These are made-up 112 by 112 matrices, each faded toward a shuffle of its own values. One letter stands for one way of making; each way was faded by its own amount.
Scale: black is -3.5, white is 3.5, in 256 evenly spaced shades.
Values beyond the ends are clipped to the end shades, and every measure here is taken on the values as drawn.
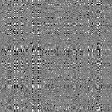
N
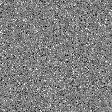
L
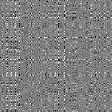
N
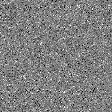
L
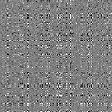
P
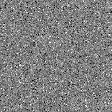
L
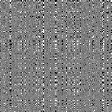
P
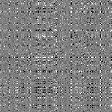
N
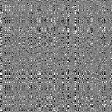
N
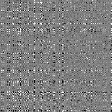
P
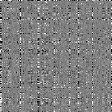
P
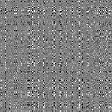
P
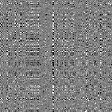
N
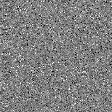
L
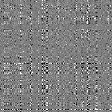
P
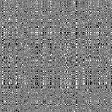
N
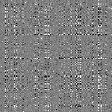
P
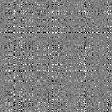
P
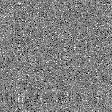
L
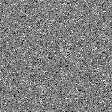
L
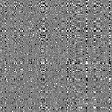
N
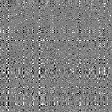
N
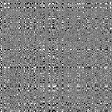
P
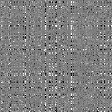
P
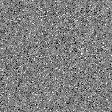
L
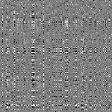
P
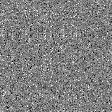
L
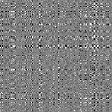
P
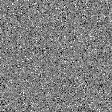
L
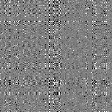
P
